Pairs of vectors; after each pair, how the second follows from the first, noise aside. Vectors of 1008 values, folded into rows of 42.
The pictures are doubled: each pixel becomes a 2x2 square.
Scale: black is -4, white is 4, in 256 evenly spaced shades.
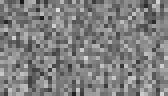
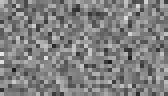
shuffled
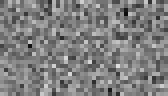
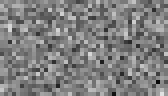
shuffled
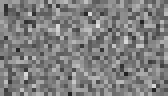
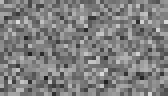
shuffled
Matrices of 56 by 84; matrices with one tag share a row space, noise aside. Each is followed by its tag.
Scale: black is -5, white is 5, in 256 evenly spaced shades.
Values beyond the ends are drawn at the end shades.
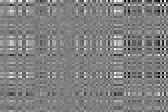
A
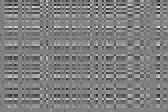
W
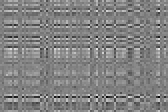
W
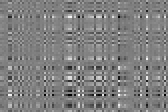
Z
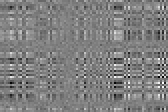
A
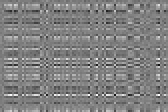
W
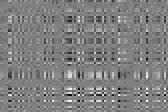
Z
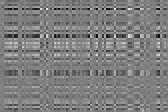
W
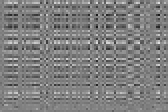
W
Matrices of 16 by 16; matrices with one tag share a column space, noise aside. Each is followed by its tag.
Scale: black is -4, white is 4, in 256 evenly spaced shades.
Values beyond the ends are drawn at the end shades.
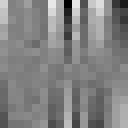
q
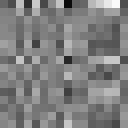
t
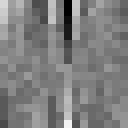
q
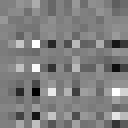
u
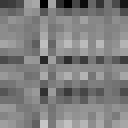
t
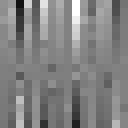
q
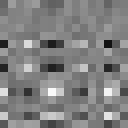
u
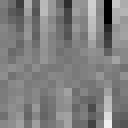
q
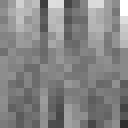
q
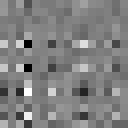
u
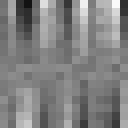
q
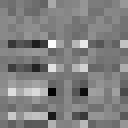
u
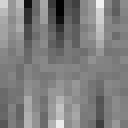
q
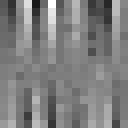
q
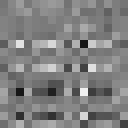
u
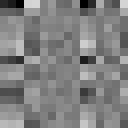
t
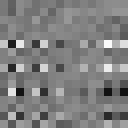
u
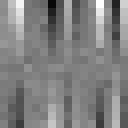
q
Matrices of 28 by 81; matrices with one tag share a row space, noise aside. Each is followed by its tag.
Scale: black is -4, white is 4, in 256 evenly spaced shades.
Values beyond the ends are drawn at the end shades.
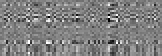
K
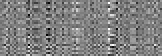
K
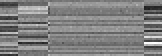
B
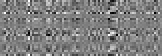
K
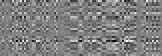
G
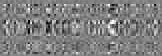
K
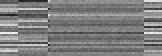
B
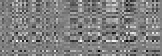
G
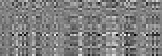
G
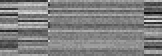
B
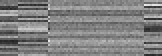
B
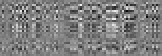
G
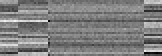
B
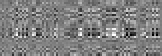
G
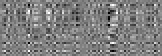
K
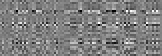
G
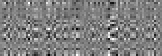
K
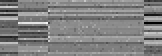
B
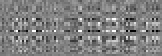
G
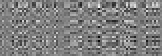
G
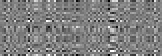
K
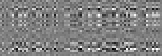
G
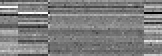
B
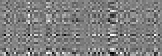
K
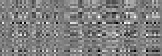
G
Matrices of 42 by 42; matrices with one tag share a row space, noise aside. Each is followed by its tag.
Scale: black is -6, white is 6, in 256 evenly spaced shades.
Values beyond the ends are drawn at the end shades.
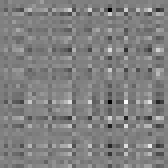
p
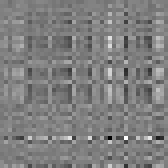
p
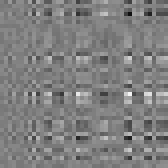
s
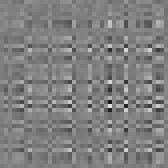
p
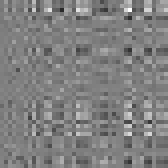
s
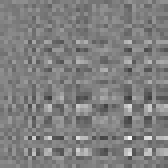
s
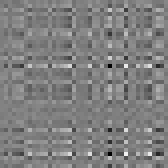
p
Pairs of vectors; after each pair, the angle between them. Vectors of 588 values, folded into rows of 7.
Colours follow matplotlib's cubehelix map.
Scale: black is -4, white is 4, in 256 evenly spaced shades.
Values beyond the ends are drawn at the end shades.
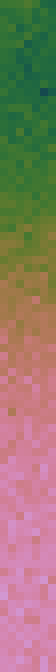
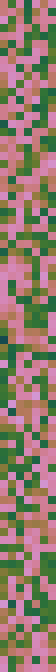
orthogonal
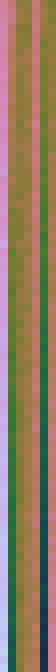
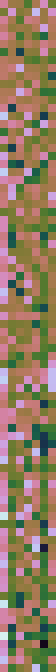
partly aligned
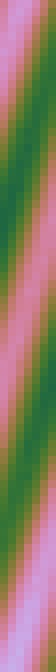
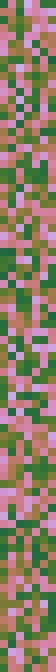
orthogonal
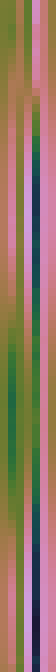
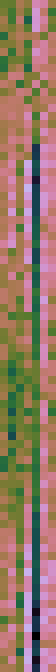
nearly parallel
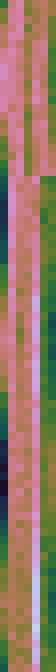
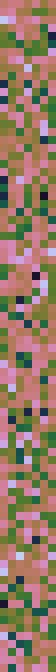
orthogonal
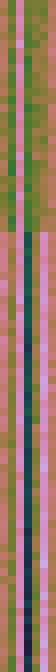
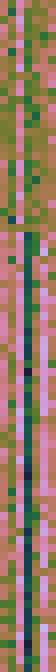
nearly parallel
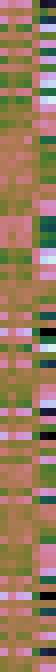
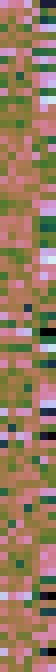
nearly parallel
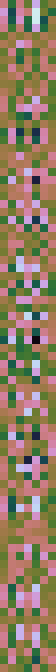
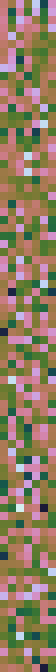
partly aligned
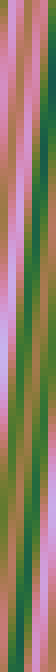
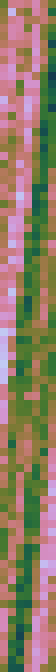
nearly parallel
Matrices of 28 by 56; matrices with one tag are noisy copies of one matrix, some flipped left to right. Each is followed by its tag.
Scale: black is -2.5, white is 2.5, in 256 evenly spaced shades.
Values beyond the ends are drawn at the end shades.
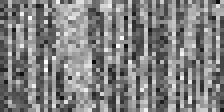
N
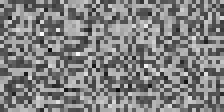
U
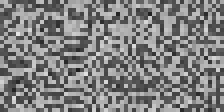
U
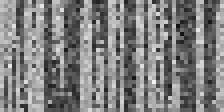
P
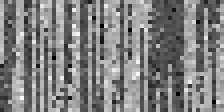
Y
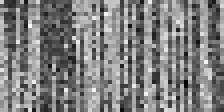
Y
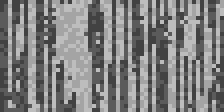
N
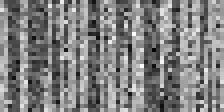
P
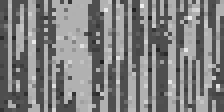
N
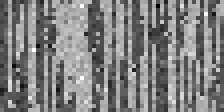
N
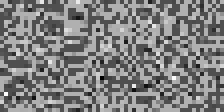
U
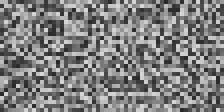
U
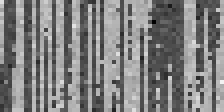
Y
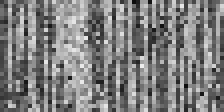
N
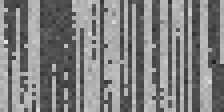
Y
